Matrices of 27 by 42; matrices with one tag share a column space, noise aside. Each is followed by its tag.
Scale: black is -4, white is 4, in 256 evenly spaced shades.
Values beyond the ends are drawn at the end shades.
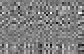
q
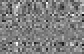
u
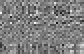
q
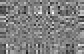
q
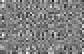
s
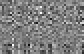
q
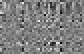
u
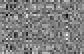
s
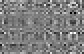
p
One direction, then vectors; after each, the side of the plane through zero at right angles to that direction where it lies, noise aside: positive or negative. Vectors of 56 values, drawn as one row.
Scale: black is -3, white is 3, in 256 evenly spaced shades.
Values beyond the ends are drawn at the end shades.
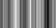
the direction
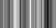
positive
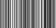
positive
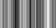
negative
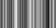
positive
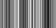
positive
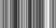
negative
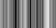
negative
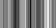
negative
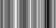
positive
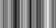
negative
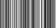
positive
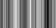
positive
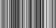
negative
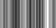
negative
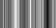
positive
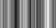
negative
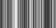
positive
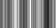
positive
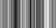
negative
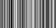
positive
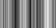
negative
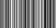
positive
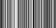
positive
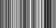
positive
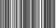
positive
